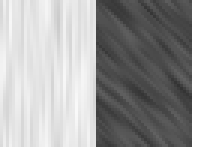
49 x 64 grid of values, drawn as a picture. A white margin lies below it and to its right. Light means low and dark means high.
The table splits into one row of 2 panels. Panel 1,1: very low, streaked downward, faint in contrast. Panel 1,2: high, slanting down to the right, faint in contrast.
